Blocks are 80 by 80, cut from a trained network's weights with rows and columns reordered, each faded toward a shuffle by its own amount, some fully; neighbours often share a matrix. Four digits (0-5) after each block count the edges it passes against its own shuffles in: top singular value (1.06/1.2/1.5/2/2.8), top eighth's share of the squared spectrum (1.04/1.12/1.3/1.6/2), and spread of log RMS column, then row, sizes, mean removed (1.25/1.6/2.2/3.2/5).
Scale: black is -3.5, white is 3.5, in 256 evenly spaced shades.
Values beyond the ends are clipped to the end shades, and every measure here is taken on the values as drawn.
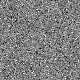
0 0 0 0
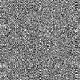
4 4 2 1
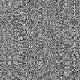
4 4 2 1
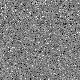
1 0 0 0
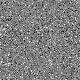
0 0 0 0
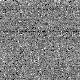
2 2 1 1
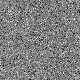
0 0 0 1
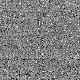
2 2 1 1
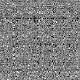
3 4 3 2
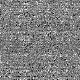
3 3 2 1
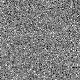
2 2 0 0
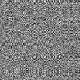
4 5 3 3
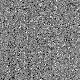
1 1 0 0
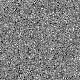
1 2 1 0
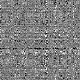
3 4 3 2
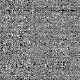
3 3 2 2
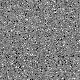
0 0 0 0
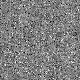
1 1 0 0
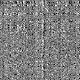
3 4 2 3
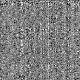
3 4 2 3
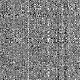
3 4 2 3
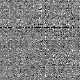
3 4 3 2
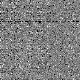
3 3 2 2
